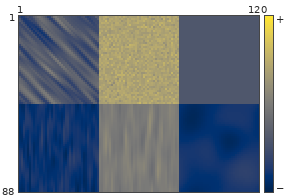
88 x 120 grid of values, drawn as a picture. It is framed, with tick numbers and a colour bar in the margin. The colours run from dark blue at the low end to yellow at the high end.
It is made of 2 by 3 panels. Panel 1,1: low, slanting down to the right. Panel 1,2: high, fine-grained, faint in contrast. Panel 1,3: low, flat. Panel 2,1: very low, streaked downward, faint in contrast. Panel 2,2: middling, streaked downward, faint in contrast. Panel 2,3: very low, smooth, faint in contrast.
